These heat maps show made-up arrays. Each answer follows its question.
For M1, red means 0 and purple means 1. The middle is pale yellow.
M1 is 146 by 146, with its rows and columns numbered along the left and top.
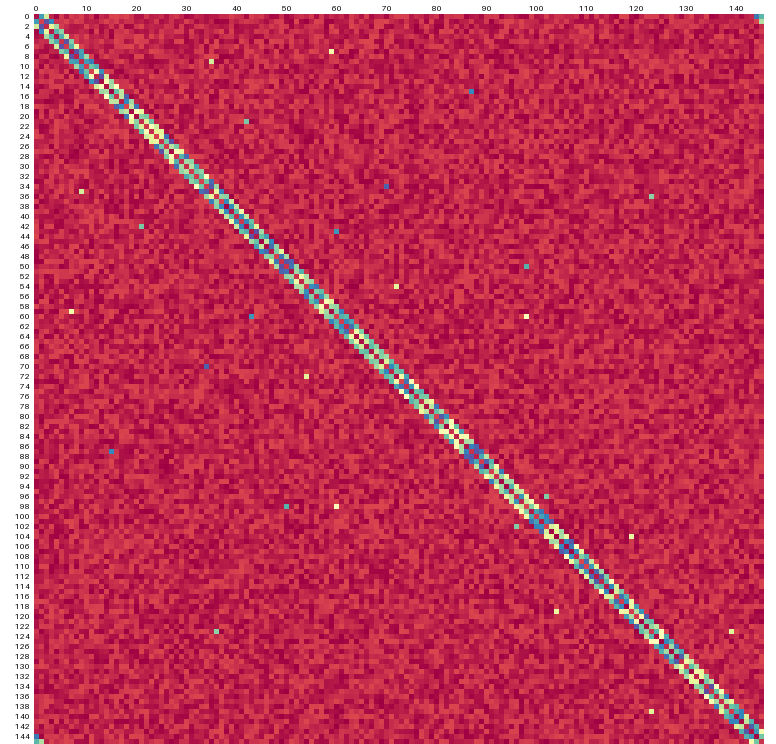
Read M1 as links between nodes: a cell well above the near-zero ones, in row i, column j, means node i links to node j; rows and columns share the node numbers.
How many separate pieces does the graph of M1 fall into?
1
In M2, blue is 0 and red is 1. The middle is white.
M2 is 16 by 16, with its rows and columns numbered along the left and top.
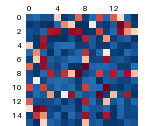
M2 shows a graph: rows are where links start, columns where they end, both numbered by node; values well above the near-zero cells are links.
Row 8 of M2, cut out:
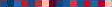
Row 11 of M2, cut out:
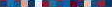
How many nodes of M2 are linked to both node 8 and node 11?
6
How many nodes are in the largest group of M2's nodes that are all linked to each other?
2
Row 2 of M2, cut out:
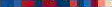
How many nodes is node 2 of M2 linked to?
8
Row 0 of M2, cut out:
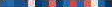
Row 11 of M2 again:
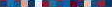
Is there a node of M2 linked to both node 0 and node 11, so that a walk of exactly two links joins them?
yes
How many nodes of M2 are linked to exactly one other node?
1
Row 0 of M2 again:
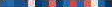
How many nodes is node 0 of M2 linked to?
5
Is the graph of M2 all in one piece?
yes
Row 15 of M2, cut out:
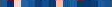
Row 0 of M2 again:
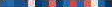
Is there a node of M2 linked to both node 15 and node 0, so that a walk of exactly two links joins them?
no
